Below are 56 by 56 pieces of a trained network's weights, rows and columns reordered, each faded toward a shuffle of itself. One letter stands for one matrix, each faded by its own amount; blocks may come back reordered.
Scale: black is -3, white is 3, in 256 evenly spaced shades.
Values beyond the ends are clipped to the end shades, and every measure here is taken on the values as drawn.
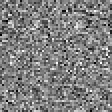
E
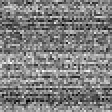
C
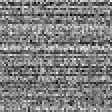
C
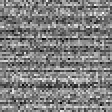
C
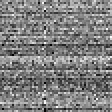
C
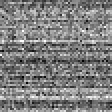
C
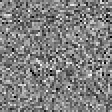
E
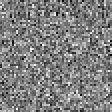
E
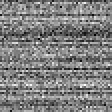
C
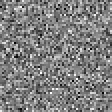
E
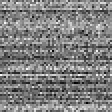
C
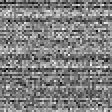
C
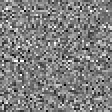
E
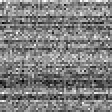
C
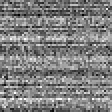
C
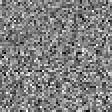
E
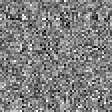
E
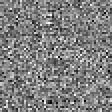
E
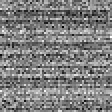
C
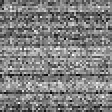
C
